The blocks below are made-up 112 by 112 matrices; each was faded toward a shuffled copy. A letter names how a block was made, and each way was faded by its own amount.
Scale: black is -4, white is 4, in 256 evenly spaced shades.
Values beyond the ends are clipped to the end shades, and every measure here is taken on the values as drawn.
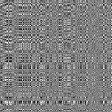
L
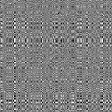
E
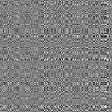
L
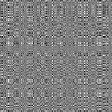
L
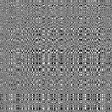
E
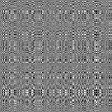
L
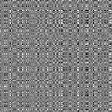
L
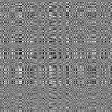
L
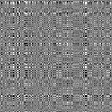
L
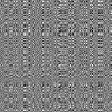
L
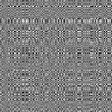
L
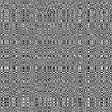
E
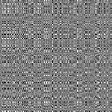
L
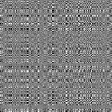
L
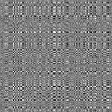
E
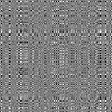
E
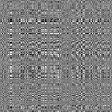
L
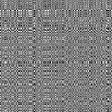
L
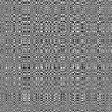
L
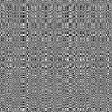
L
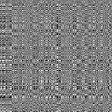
L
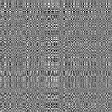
L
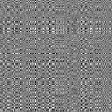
E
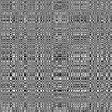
L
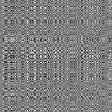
L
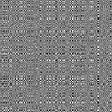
E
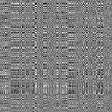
E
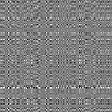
L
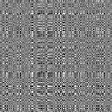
L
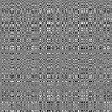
L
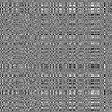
E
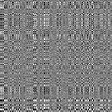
L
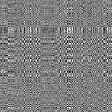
E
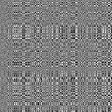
L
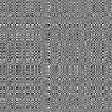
E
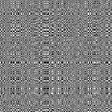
E
